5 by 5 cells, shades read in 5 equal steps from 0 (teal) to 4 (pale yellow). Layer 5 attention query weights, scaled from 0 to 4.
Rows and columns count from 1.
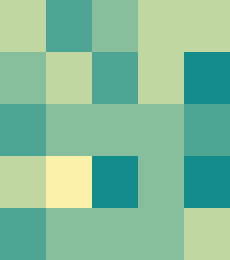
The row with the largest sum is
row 1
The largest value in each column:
3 4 2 3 3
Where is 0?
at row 2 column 5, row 4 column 3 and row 4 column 5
